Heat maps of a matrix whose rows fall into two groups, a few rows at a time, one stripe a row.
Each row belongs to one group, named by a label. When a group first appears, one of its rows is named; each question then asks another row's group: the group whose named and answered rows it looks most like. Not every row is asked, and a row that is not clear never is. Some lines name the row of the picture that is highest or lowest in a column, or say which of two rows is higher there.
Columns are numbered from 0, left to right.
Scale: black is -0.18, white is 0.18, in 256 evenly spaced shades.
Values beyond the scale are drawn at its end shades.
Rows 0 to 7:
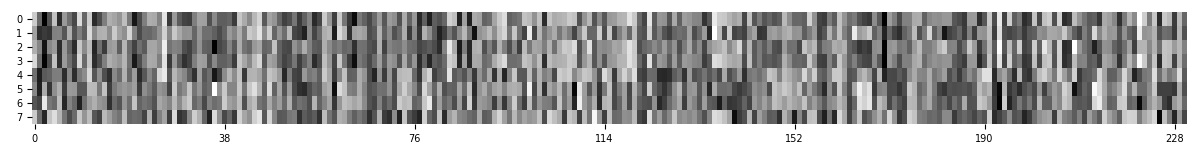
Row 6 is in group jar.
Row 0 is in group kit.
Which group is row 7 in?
kit
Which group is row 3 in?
kit
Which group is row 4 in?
jar
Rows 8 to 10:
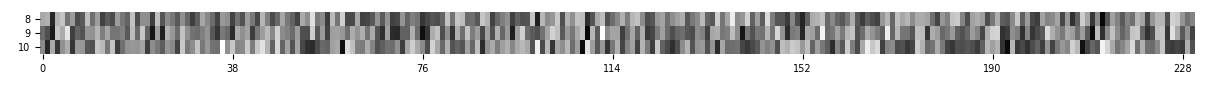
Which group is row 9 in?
jar
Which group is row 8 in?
kit
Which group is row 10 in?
jar
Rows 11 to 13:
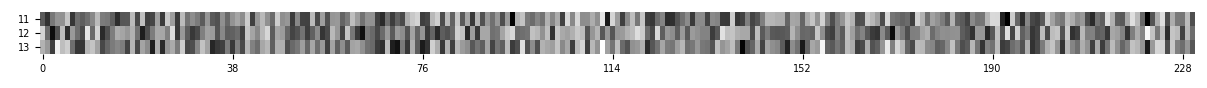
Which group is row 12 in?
kit
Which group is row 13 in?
kit
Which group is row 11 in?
jar
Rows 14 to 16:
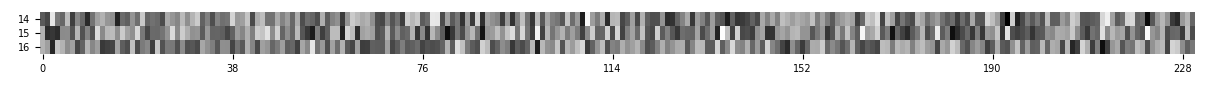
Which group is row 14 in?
jar
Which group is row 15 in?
jar
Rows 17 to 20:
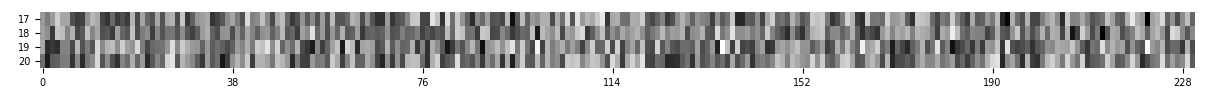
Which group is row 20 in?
jar
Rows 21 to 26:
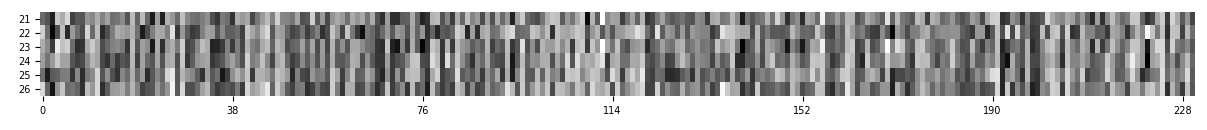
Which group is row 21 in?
jar
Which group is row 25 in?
jar
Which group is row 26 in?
kit
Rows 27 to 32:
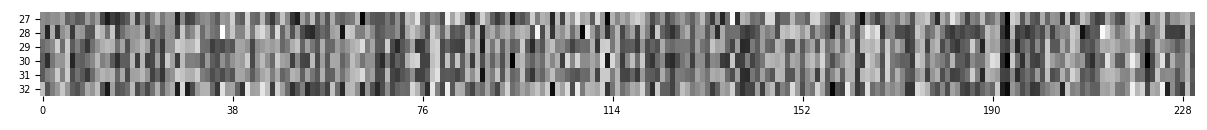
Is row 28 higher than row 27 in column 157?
No
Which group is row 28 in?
jar
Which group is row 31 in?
jar
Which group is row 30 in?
jar
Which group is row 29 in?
jar
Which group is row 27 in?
kit
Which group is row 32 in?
kit
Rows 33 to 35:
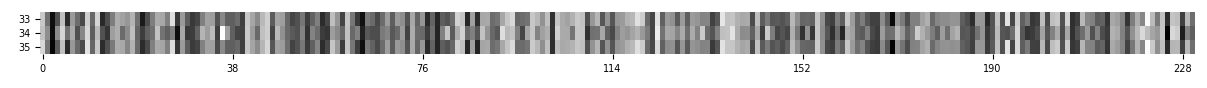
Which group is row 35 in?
kit
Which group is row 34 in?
kit
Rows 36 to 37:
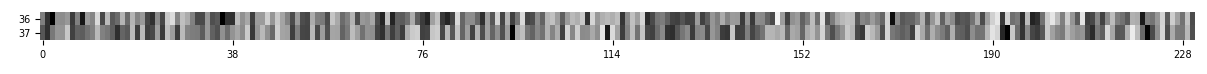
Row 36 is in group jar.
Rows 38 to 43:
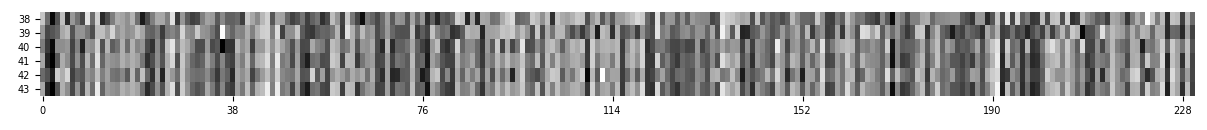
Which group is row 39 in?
jar
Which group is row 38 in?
kit
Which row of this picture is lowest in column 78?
38
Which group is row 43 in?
jar
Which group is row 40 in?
jar
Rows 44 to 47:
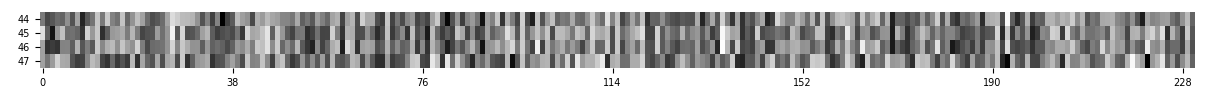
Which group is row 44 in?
jar
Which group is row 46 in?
jar
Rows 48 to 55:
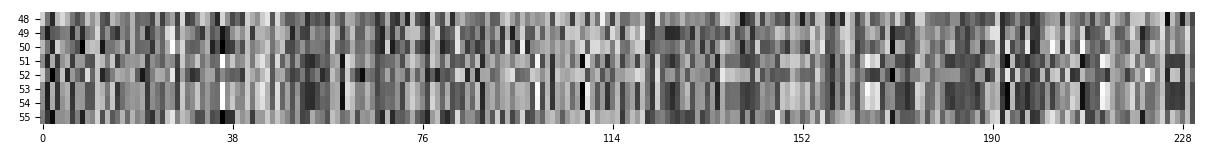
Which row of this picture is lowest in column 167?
52
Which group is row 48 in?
kit
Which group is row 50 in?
kit
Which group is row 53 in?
jar
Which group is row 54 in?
jar
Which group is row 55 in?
jar
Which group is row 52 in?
kit
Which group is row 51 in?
jar
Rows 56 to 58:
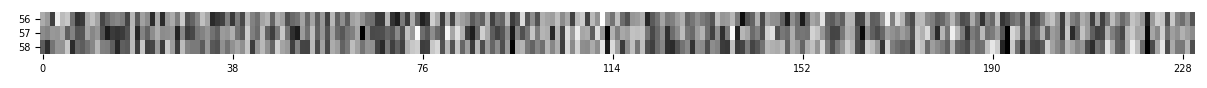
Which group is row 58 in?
jar
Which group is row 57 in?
kit
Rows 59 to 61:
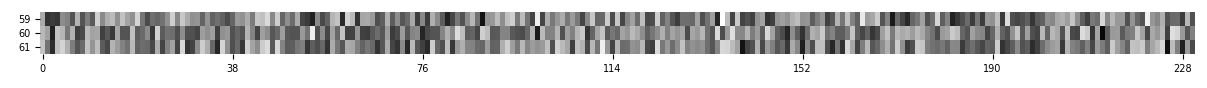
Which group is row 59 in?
jar
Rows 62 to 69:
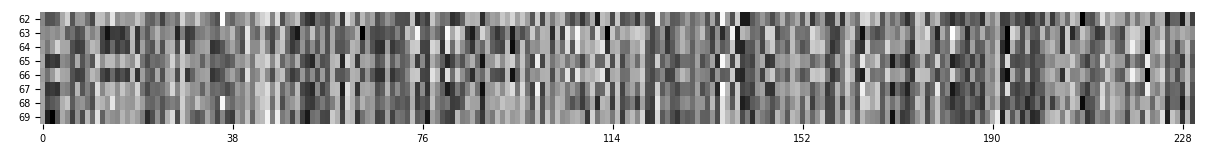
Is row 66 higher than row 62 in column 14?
No
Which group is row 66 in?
kit
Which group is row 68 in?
jar
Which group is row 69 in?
jar
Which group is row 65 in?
jar
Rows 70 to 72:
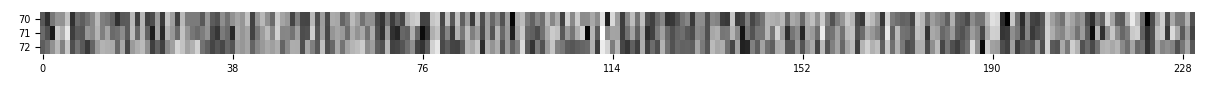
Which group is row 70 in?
jar
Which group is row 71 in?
jar
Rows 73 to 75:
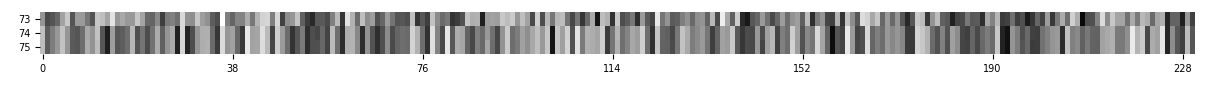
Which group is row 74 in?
kit
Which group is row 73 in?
jar
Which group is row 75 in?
kit
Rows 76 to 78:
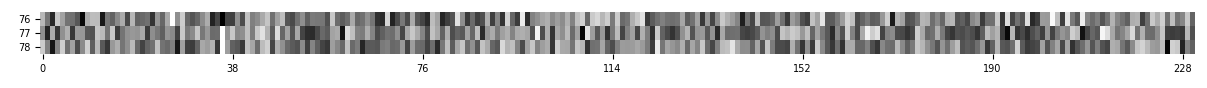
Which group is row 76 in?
kit
